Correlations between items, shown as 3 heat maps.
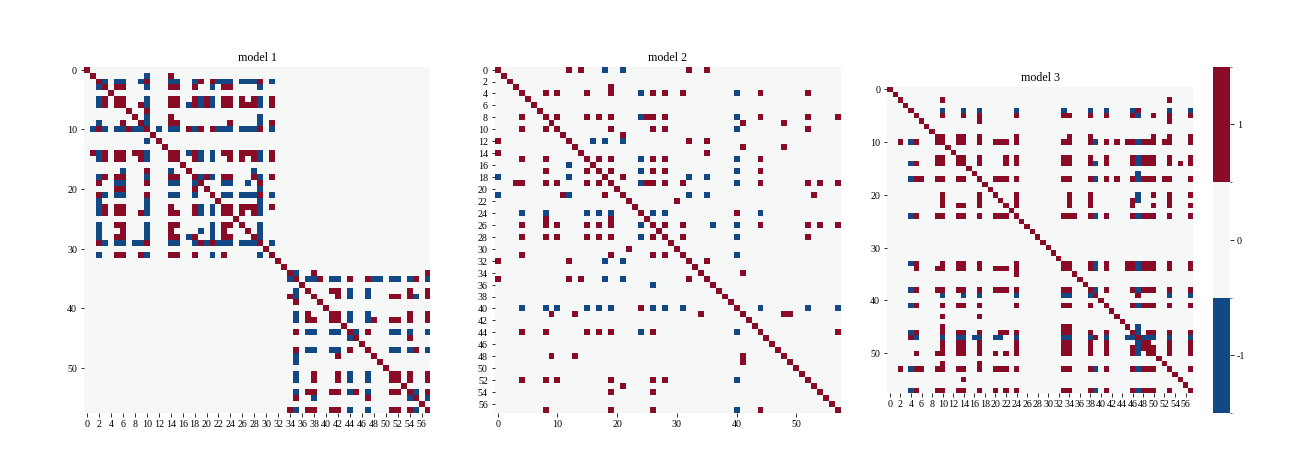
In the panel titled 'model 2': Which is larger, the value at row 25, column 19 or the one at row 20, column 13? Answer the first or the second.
the first
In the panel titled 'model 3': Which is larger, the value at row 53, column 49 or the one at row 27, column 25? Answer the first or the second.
the first
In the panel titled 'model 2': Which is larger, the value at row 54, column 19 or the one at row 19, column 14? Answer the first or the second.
the first
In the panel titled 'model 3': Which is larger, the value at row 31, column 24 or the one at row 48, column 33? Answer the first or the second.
the second
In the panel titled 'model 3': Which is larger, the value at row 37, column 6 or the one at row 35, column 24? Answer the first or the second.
the second
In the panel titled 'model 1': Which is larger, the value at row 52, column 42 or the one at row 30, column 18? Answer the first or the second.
the first
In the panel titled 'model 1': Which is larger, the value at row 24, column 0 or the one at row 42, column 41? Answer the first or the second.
the second
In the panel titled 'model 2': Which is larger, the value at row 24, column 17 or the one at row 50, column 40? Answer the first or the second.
the second
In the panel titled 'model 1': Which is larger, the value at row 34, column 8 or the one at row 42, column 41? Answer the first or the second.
the second
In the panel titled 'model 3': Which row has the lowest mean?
47
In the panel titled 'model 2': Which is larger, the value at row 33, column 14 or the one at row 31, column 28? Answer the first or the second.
the second
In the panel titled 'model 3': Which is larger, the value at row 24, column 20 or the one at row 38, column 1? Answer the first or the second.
the first
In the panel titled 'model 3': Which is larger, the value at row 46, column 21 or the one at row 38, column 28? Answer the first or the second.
the first
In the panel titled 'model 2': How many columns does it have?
58
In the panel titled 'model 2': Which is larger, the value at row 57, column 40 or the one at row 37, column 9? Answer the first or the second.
the second
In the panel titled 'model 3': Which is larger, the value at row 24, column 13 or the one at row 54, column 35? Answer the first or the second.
the first
